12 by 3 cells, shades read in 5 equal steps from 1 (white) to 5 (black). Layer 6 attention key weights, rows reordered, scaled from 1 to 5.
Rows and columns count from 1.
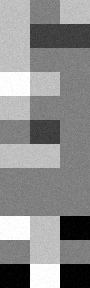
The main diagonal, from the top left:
2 4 3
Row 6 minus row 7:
1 2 0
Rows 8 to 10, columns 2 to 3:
3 3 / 3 3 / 2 5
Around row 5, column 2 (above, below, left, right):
2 4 2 3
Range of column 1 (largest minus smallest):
4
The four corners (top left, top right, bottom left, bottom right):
2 2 5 5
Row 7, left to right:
2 2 3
